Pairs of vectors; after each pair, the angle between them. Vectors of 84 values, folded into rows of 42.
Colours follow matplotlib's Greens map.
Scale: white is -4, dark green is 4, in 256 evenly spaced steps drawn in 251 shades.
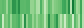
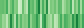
partly opposed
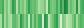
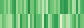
nearly parallel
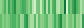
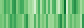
nearly parallel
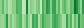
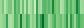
partly aligned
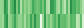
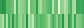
orthogonal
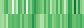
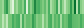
nearly parallel
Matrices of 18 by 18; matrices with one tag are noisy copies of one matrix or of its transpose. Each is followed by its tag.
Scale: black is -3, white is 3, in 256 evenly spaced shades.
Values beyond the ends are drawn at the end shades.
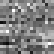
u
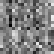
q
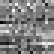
u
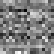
q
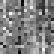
u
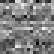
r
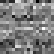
r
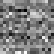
q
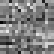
u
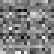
q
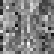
r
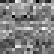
r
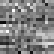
u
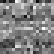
r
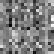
q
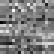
u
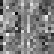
r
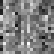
r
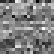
r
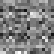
q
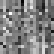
u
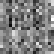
q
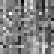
u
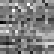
u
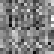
q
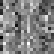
r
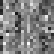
r
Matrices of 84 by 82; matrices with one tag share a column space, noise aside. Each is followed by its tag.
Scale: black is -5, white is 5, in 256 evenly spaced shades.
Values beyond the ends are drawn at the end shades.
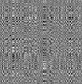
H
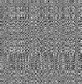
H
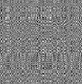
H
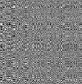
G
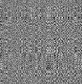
H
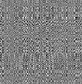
H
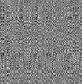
H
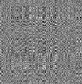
H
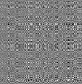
G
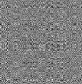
G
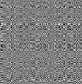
G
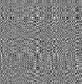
H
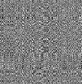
H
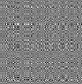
G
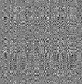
H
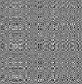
G
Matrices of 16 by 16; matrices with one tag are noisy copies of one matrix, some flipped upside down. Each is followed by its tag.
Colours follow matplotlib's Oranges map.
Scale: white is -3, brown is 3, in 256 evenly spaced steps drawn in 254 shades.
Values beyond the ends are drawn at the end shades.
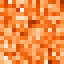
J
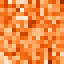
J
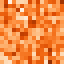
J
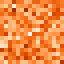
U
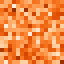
U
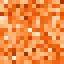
U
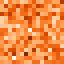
U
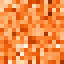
J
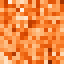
J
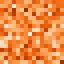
U
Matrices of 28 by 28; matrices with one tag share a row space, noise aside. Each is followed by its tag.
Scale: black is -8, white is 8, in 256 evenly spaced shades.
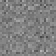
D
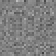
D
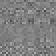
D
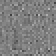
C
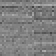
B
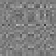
D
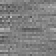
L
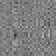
C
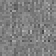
C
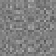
D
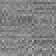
B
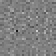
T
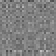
D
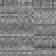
B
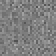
C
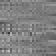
L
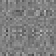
D
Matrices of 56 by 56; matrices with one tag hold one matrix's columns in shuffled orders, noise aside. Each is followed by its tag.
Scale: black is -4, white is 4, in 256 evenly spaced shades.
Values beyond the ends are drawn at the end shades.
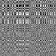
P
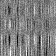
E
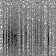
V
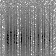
V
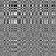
P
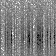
V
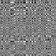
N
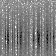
V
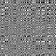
N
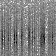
V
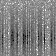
V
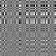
P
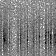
V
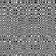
N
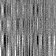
E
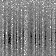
V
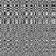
P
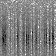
V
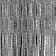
E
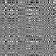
N
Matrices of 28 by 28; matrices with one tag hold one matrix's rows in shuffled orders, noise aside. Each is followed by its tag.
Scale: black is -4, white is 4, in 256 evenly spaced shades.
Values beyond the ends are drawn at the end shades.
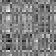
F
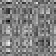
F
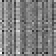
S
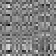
F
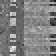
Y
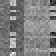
Y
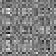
F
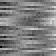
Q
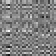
F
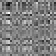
F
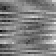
Q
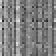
S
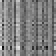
S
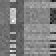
Y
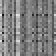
S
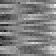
Q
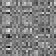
F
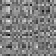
F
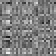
F
